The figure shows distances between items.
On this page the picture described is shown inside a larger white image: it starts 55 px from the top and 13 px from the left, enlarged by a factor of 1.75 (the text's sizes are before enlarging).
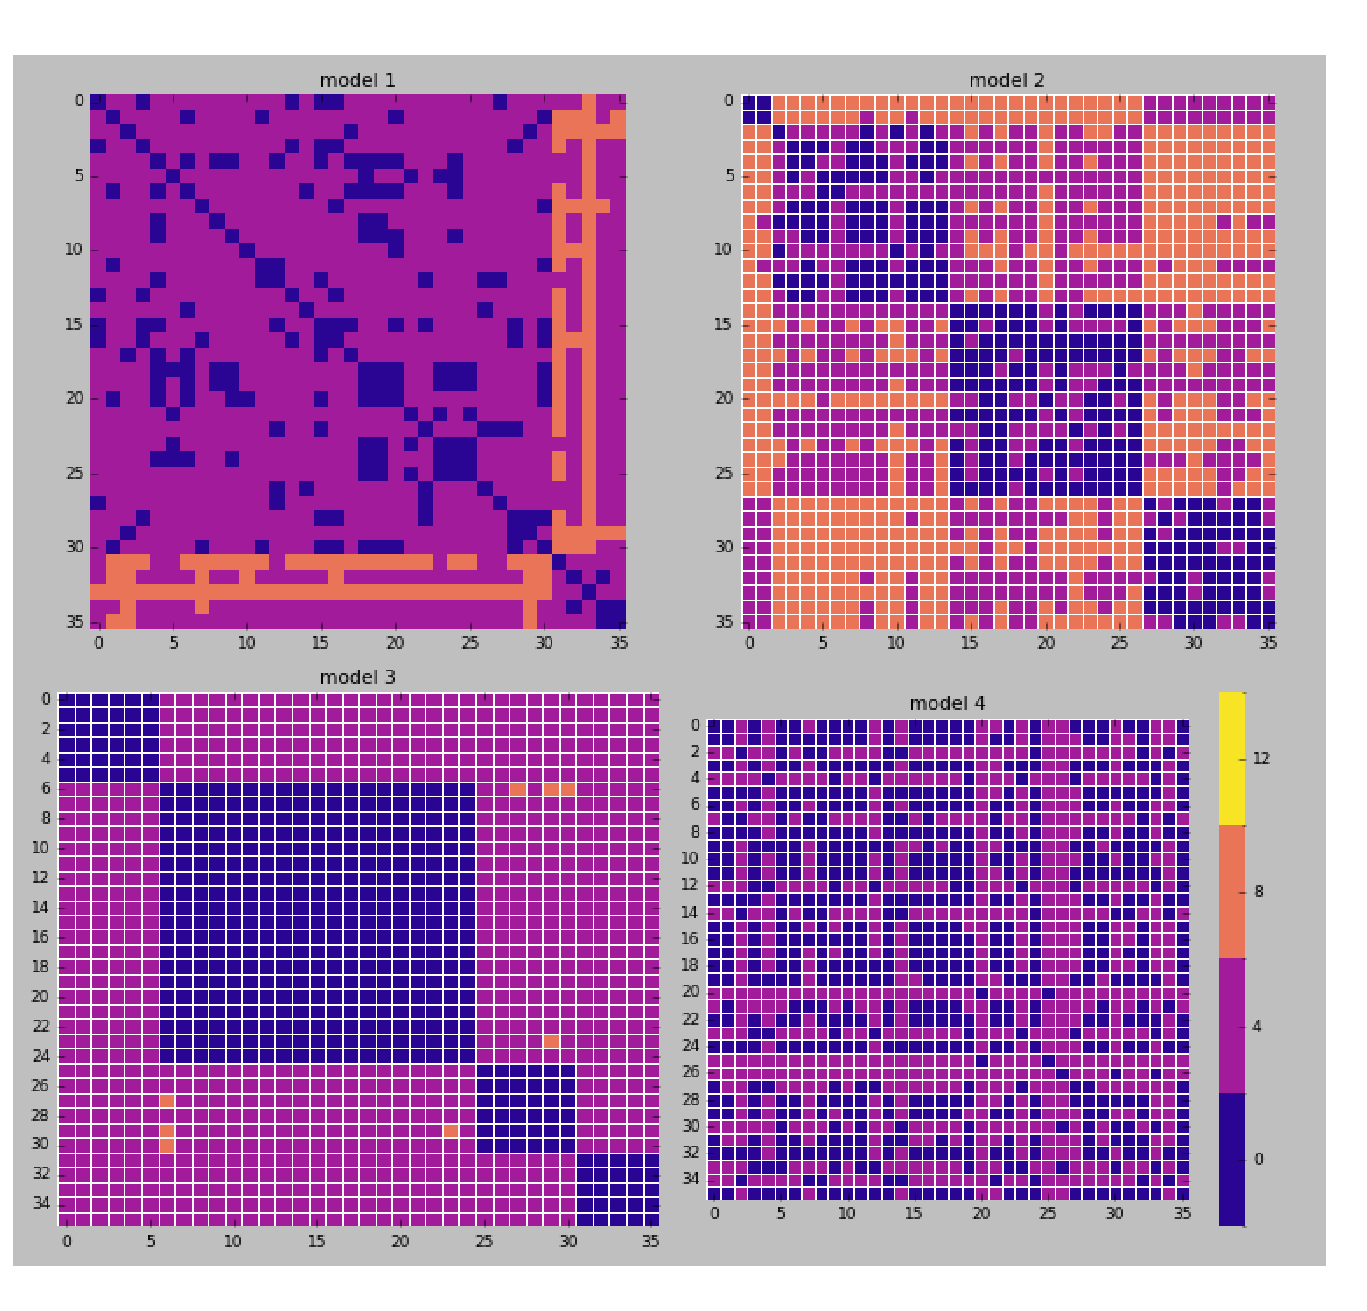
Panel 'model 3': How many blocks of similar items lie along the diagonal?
4
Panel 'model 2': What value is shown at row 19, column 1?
8
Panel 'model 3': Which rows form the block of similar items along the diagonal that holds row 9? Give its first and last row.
6 to 24
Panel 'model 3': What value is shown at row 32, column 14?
4
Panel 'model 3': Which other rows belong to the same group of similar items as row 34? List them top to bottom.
31, 32, 33, 35
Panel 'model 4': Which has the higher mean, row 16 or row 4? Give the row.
4
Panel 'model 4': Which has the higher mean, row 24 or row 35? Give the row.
24
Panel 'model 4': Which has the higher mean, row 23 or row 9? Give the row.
23
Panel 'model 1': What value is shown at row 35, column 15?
4
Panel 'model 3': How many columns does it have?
36
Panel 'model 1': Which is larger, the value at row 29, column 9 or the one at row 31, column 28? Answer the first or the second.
the second
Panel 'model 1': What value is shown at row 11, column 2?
4
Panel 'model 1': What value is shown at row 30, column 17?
4
